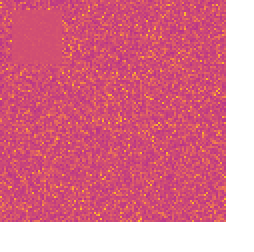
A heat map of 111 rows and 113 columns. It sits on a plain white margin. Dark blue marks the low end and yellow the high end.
Histogram: skewed, a long tail of high values. Odd patch: calmer, in the top left. Stripes: none. Calmest part: top left. Grain: fine.
